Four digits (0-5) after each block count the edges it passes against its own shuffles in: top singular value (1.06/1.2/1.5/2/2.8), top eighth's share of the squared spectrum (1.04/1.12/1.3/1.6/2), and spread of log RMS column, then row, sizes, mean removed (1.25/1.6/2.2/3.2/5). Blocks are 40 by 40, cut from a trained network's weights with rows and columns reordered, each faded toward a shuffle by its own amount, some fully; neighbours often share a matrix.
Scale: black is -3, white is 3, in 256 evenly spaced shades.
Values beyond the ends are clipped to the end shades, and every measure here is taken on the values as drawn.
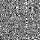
3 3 1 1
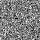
0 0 0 0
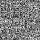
3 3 0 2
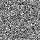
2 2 0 0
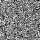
1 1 0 0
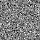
1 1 0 1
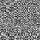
4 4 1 2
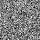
0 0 0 0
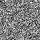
0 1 0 0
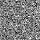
2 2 1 0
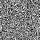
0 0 0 0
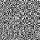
4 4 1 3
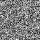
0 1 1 0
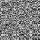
4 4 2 2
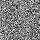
1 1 0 0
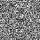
3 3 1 1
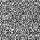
3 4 1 2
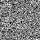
2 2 0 1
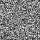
2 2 1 0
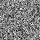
0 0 0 0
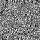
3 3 0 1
